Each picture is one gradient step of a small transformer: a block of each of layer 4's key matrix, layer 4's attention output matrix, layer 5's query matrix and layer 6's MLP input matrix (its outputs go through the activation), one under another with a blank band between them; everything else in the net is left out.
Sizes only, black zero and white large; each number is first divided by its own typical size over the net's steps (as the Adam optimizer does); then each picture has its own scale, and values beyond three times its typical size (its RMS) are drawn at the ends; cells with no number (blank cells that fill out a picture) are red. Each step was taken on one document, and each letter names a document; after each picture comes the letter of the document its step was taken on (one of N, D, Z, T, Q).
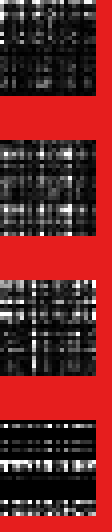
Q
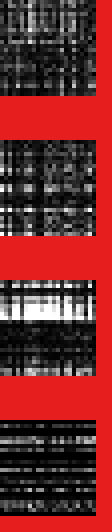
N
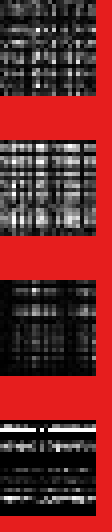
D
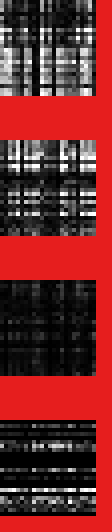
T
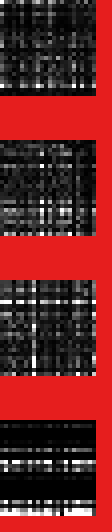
Q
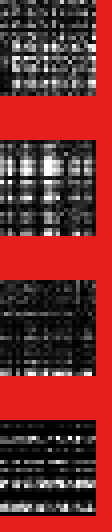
N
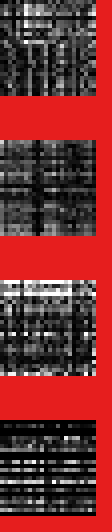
N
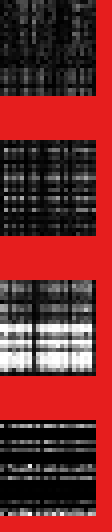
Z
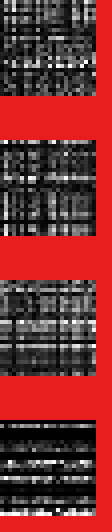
Z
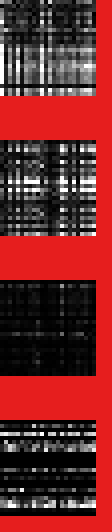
T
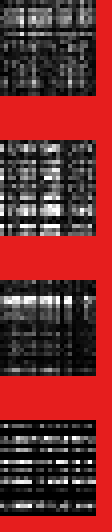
N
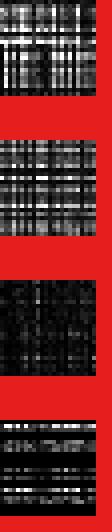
D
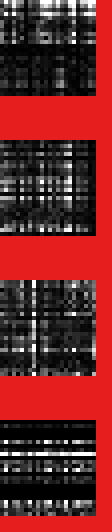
Q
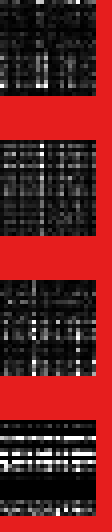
Q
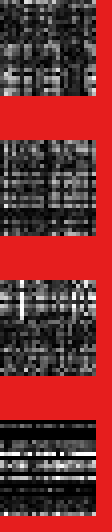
Z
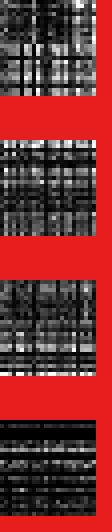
Z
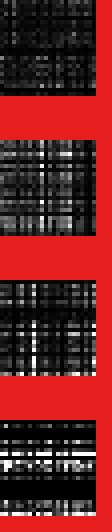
Q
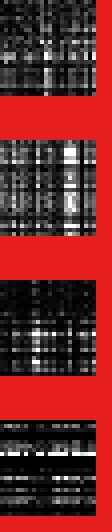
D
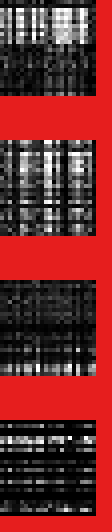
N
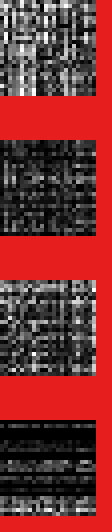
Z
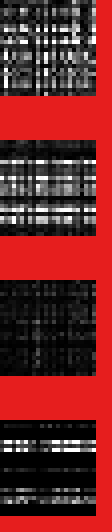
D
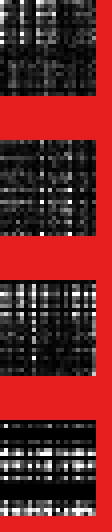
Q
